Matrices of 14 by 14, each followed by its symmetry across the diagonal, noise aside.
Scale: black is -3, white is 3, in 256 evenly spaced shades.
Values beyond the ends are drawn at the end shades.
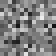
antisymmetric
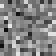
neither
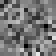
symmetric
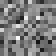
symmetric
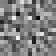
antisymmetric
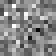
symmetric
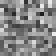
neither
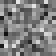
antisymmetric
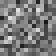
symmetric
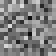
neither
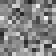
neither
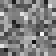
antisymmetric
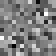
antisymmetric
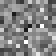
symmetric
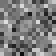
symmetric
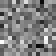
antisymmetric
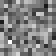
neither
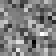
antisymmetric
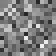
symmetric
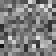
neither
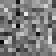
neither
